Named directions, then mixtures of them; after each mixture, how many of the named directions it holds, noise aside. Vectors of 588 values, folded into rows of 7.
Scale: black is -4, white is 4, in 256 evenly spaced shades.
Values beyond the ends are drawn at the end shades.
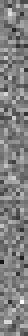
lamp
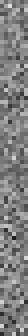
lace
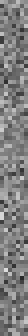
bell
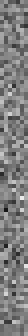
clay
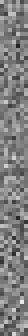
three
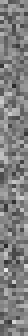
two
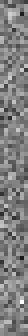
three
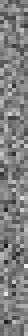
one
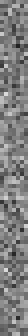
three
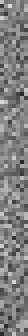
two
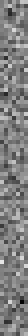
one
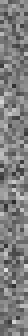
two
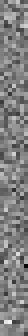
two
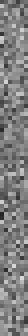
one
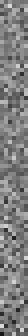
one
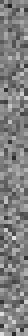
one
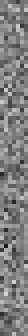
two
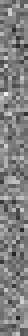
three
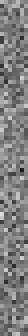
one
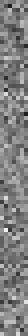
three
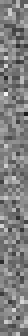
two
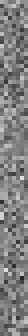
one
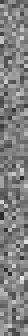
one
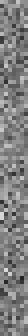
one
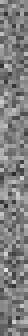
two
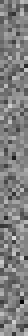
two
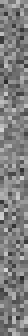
one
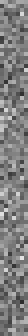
two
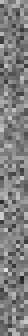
one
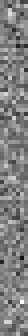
one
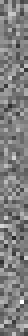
two
